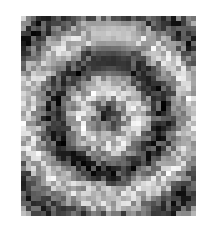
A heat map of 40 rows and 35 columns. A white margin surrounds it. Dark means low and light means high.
Slope: none. Odd patch: calmer, in the top middle. Rings: centred on the centre. Calmest part: top middle. Seam: none.
